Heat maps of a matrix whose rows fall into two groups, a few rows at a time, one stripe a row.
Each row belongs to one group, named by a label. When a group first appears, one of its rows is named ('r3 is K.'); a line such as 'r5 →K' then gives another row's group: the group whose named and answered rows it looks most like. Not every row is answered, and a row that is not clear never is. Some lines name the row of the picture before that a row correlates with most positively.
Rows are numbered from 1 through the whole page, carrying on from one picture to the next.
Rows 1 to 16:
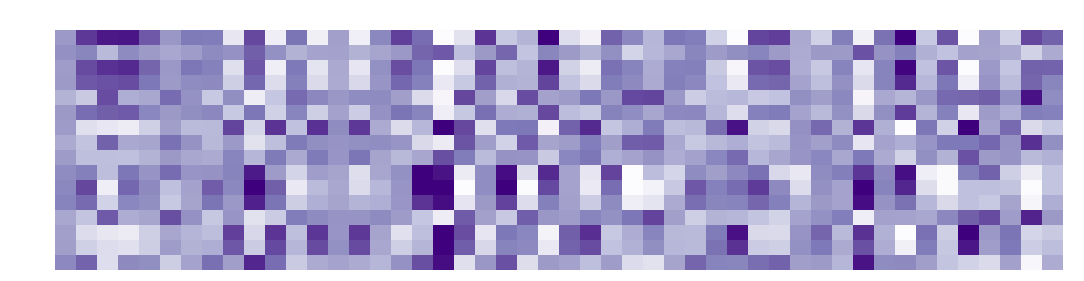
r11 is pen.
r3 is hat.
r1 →hat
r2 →pen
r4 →hat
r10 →pen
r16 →pen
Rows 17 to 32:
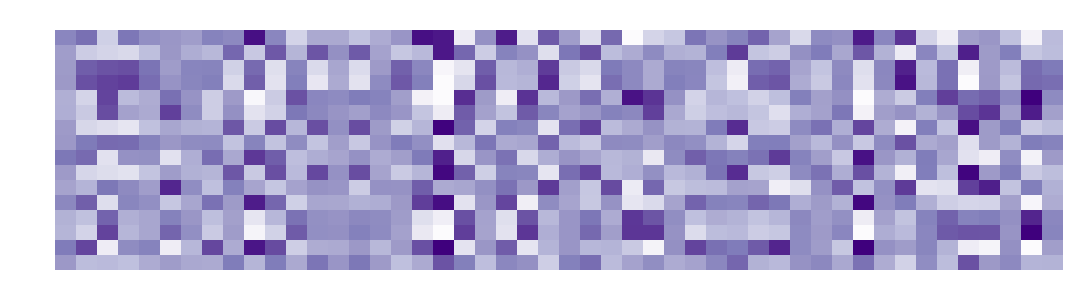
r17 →pen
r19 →hat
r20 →hat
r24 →hat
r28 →pen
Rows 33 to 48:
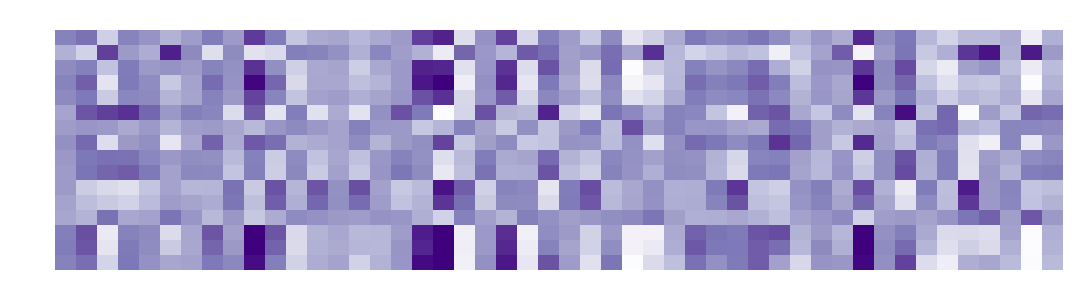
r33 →pen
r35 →pen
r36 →pen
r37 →pen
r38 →hat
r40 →pen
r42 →hat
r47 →pen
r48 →pen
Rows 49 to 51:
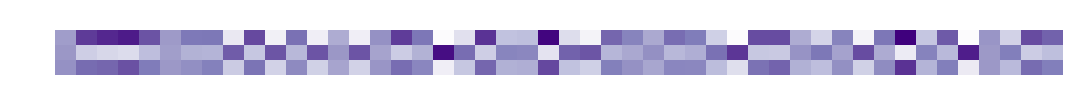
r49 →hat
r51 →hat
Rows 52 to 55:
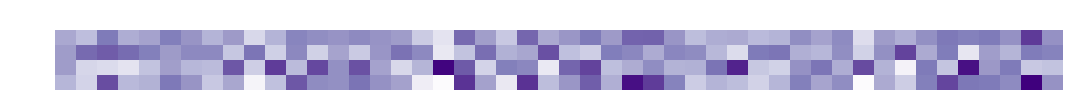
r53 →hat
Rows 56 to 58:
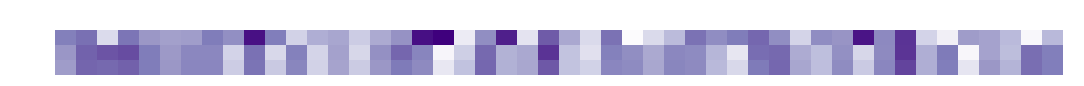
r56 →pen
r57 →hat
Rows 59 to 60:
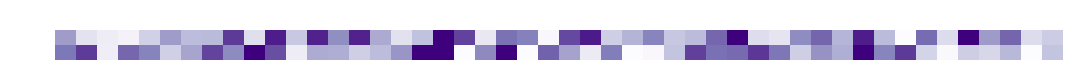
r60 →pen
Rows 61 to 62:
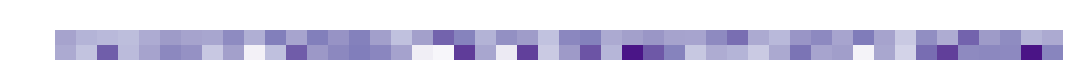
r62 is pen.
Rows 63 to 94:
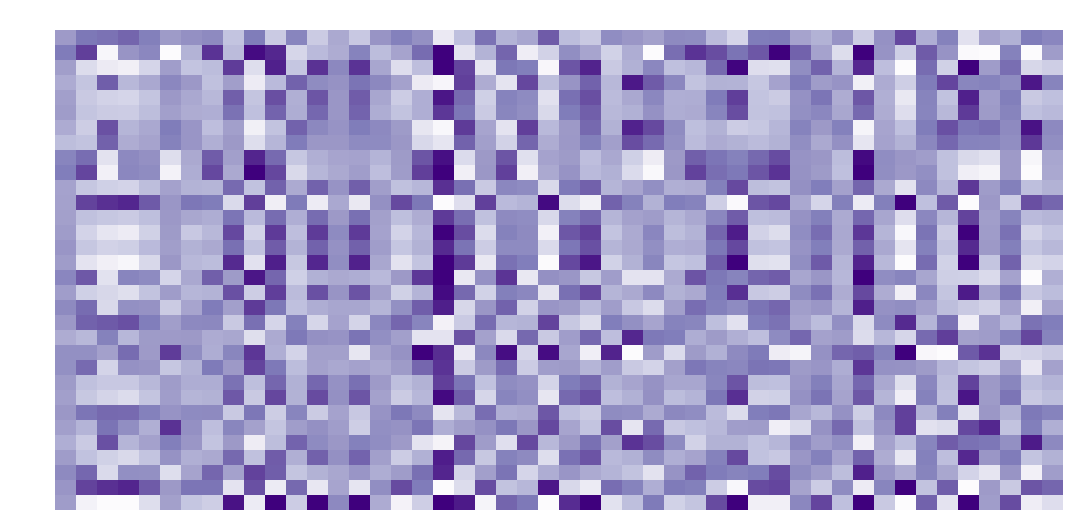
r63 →hat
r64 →pen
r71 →pen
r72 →pen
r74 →hat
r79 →pen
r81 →pen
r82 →hat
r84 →pen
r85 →pen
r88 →hat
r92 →pen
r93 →hat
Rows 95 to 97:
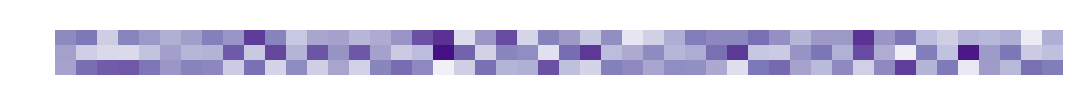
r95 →pen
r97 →hat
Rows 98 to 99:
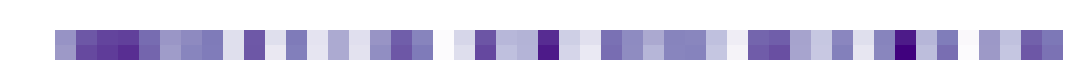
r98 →hat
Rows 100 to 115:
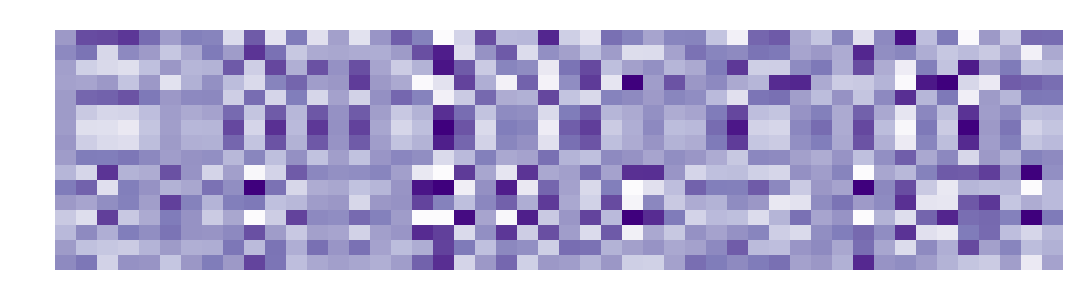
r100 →hat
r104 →hat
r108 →hat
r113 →pen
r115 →pen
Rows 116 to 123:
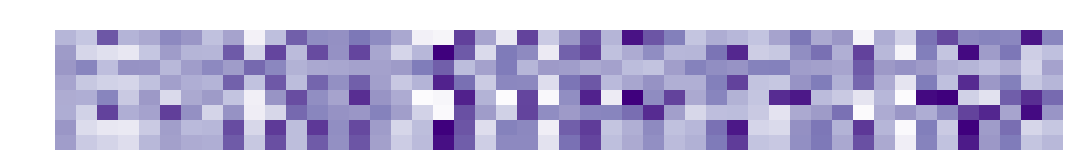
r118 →pen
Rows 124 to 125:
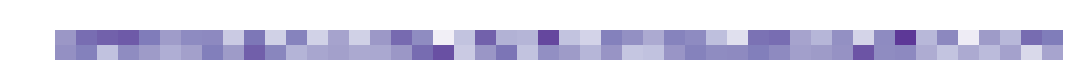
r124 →hat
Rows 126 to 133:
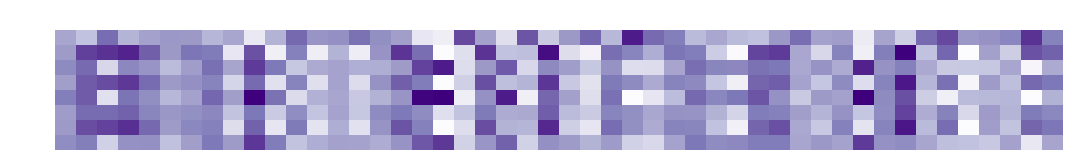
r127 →hat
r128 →pen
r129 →hat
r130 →pen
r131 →hat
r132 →hat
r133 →pen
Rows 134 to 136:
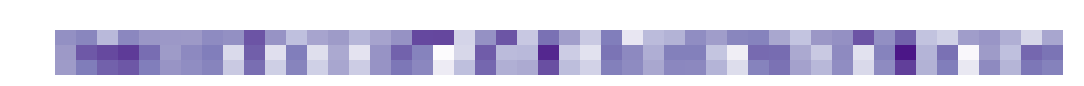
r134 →pen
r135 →hat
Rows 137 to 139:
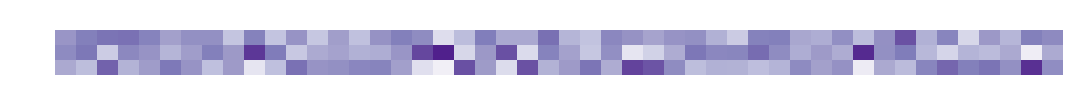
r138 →pen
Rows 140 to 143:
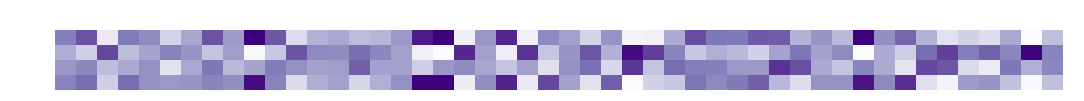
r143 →pen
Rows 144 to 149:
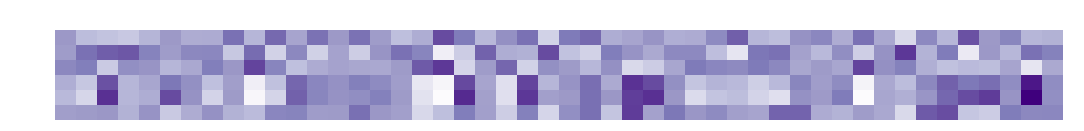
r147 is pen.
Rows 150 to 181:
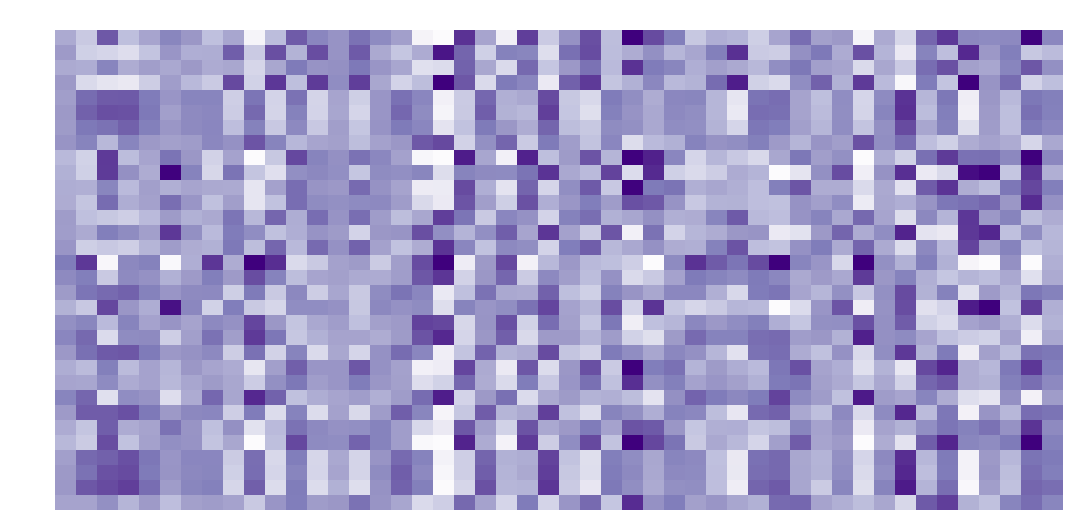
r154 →hat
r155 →hat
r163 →pen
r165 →pen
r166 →pen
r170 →pen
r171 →hat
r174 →pen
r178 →hat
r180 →hat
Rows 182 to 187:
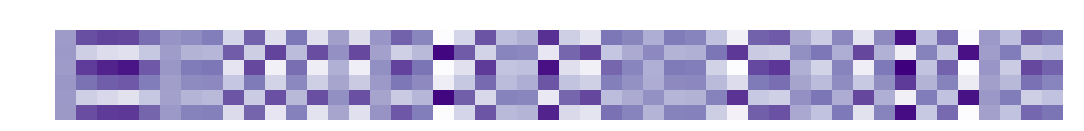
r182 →hat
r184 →hat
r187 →hat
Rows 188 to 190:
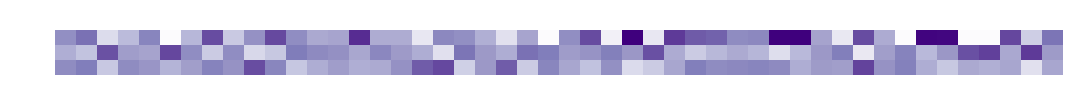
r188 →pen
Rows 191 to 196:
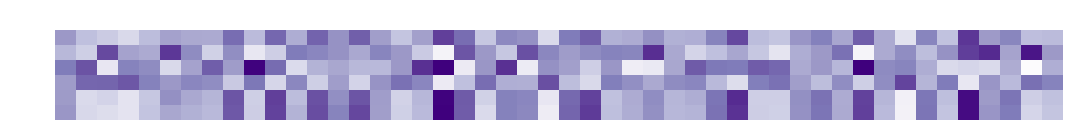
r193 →pen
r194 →hat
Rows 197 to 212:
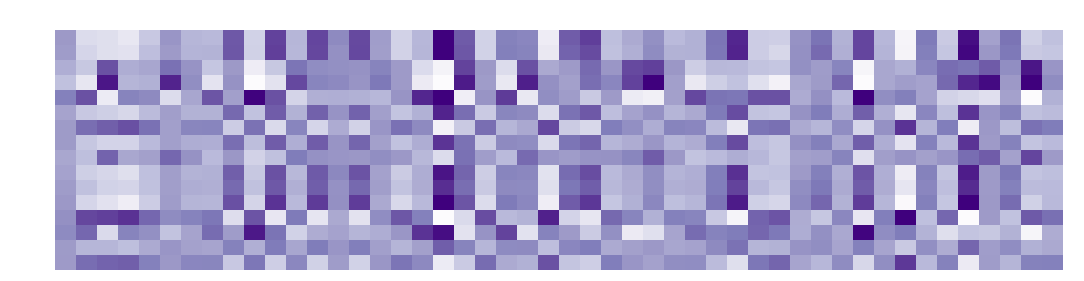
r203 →hat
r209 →hat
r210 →pen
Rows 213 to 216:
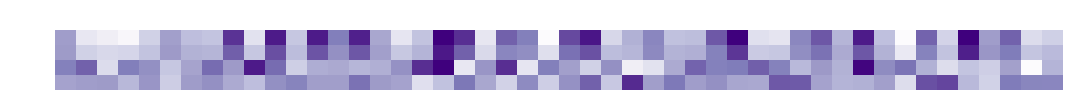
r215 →pen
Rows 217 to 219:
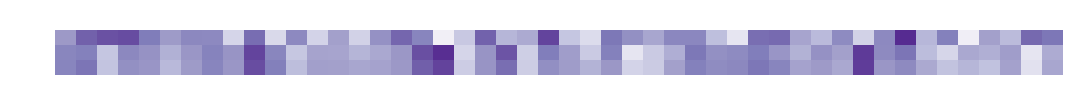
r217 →hat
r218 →pen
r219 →pen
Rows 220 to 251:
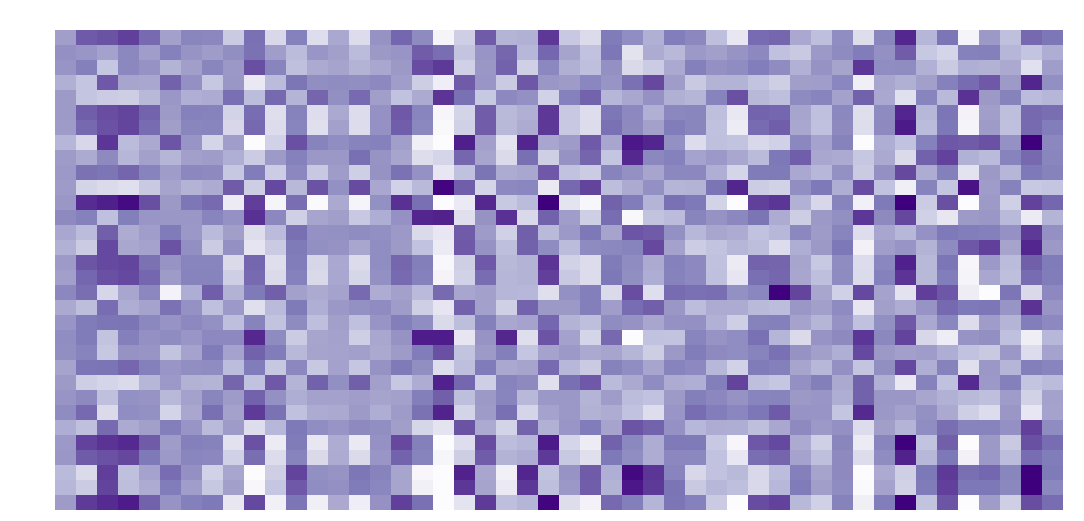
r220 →hat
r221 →pen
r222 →pen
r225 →hat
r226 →hat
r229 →hat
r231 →hat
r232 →pen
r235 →hat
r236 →hat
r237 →pen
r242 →hat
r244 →pen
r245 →pen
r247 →hat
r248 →hat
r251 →hat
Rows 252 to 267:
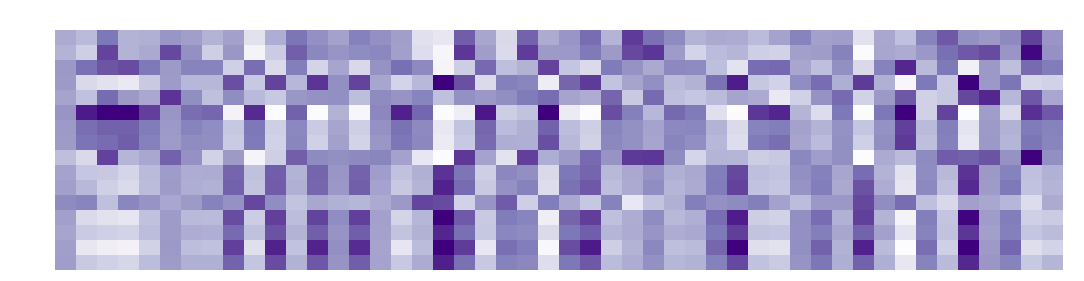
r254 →hat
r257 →hat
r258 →hat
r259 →hat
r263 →pen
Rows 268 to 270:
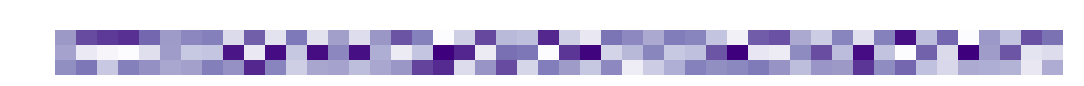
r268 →hat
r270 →pen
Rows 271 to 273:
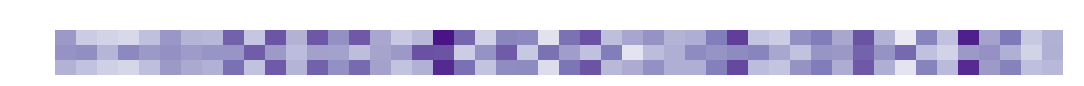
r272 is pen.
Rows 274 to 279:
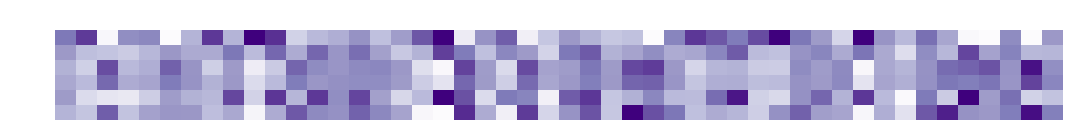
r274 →pen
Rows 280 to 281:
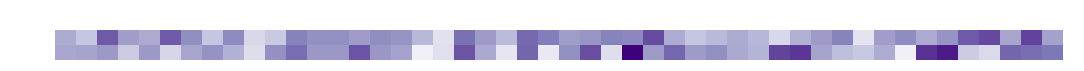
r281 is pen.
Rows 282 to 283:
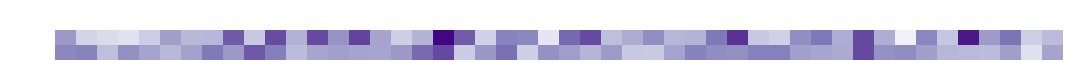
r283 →pen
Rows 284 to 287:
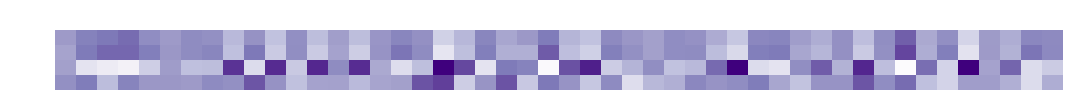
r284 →hat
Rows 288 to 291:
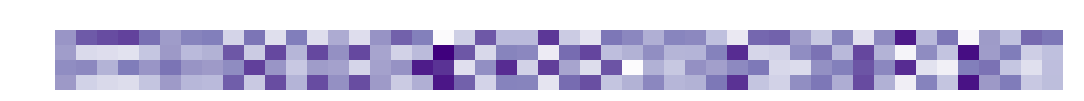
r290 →pen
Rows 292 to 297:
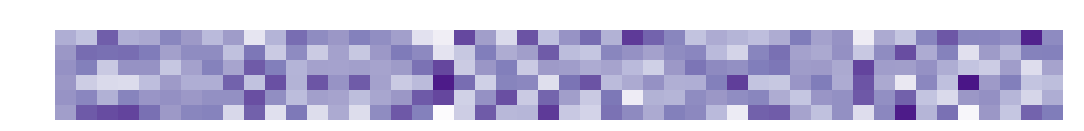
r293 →hat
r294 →pen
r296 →pen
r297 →hat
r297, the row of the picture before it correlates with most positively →288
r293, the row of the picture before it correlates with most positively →288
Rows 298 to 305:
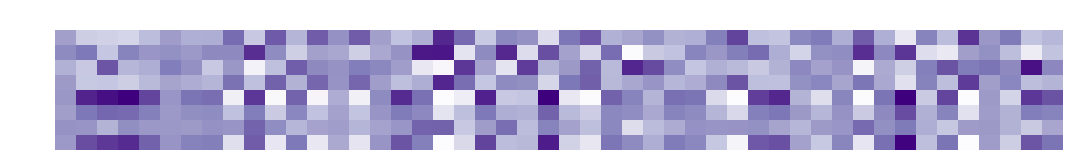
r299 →pen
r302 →hat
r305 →hat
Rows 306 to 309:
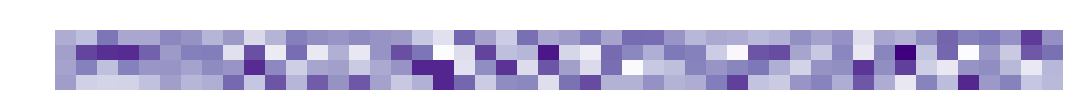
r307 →hat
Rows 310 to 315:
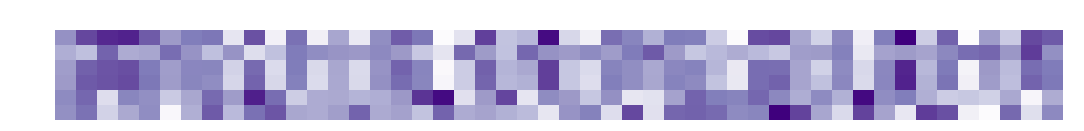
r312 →hat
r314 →pen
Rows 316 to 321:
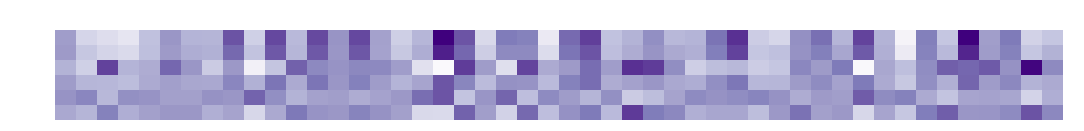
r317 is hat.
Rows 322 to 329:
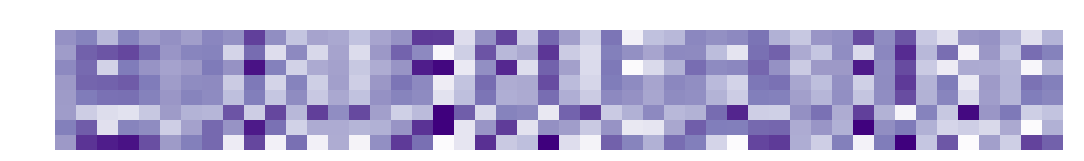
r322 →pen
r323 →hat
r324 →pen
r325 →hat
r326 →hat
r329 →hat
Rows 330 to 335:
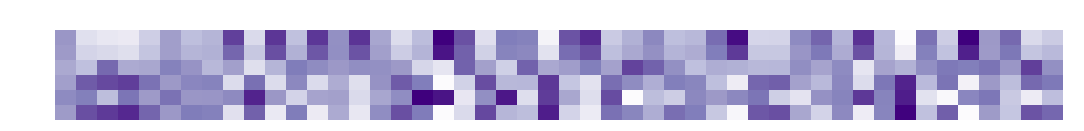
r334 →pen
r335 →hat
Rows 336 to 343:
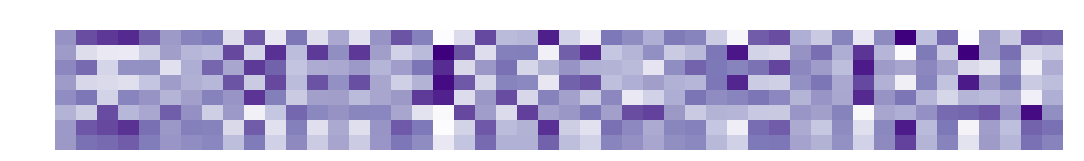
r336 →hat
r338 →pen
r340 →pen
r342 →hat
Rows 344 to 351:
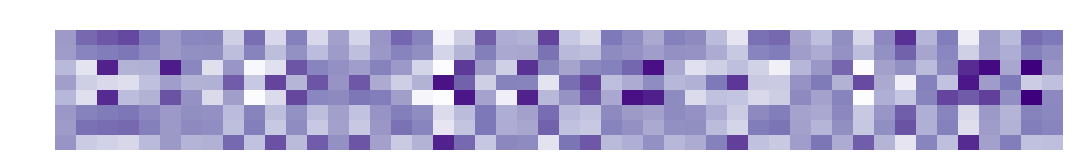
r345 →hat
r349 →hat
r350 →hat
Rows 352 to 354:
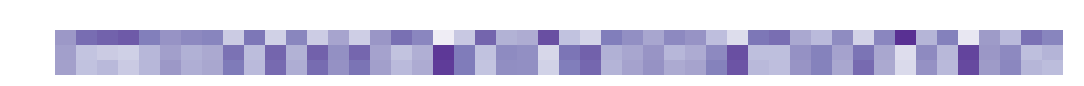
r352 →hat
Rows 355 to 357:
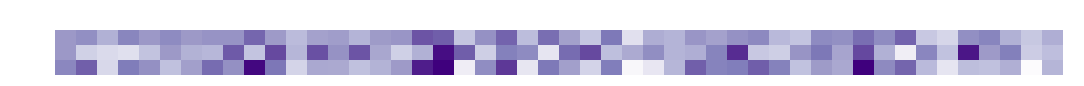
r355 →pen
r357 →pen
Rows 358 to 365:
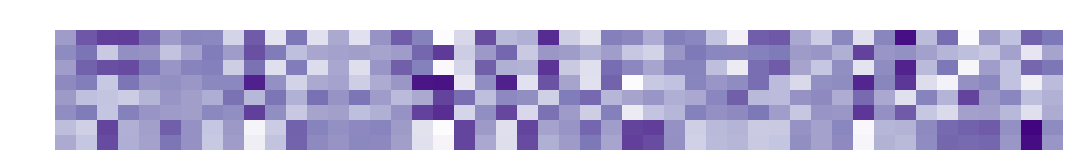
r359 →pen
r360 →hat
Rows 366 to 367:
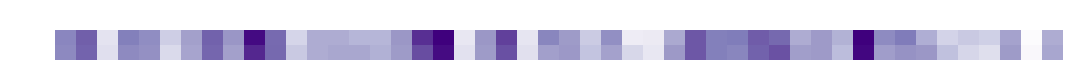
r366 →pen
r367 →pen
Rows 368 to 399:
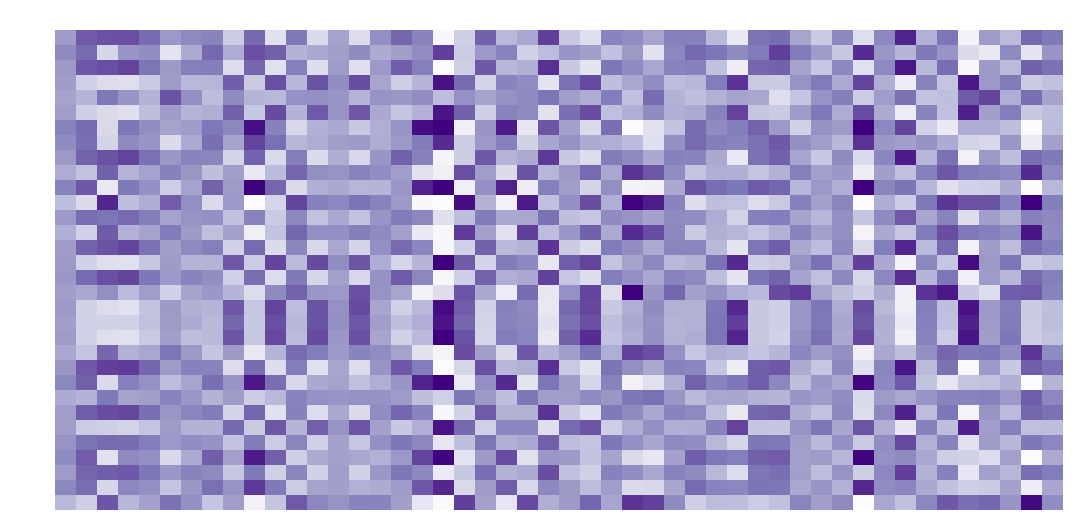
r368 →hat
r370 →hat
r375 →pen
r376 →hat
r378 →pen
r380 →hat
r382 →hat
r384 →hat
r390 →hat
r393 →hat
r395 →hat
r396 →pen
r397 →hat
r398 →pen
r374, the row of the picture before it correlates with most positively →366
